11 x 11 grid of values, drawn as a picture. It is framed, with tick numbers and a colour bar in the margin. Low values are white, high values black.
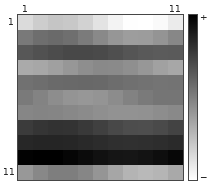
The ninth with the highest average is the bottom left. Streaks run across, left to right. The middle right is the calmest part. The top right is the ninth with the lowest average.
